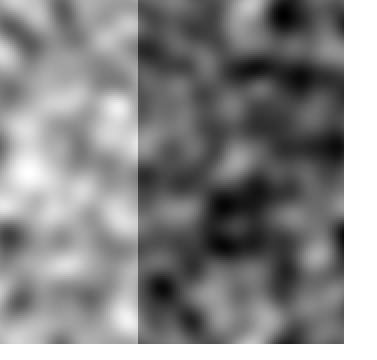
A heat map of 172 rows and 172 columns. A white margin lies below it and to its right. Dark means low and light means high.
Ninth with the highest average: middle left. Stripes: none. Seam: vertical, 40% of the way across, the left part higher. Lone odd cells: none.
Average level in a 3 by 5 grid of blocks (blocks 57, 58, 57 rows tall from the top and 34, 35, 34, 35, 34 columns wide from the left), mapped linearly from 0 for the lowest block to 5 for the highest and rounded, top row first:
34110 / 54100 / 34011
